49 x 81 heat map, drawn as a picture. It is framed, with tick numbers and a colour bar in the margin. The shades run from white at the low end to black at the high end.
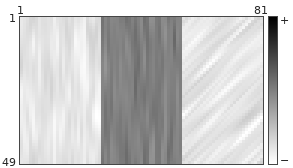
The table splits into one row of 3 panels. Panel 1,1: very low, streaked downward, faint in contrast. Panel 1,2: middling, streaked downward, faint in contrast. Panel 1,3: very low, slanting up to the right, faint in contrast.
